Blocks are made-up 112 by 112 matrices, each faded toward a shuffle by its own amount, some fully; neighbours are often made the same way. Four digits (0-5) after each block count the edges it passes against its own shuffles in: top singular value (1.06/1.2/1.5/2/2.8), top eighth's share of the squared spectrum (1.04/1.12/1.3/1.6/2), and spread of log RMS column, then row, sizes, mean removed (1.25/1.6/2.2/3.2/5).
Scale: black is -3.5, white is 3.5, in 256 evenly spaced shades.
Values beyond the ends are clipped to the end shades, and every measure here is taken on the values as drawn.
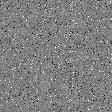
1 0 0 0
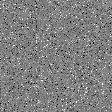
0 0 1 0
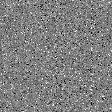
1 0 1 0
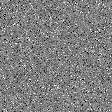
0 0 0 0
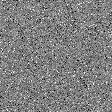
0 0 0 0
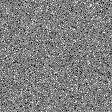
0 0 0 0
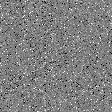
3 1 0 0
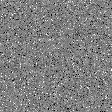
2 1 0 0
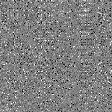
4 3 2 1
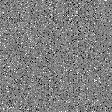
3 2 1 0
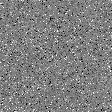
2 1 0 0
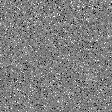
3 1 0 0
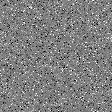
0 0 0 0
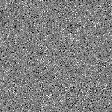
4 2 1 1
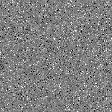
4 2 1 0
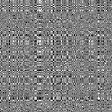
5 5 4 4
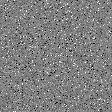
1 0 0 1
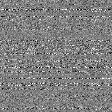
2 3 0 4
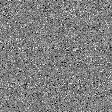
0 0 0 2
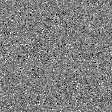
0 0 0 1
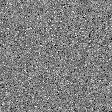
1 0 0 1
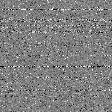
2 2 0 3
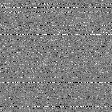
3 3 0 4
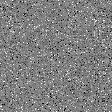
2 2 1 0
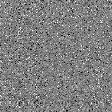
3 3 1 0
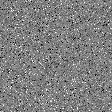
2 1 0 0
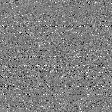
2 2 0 3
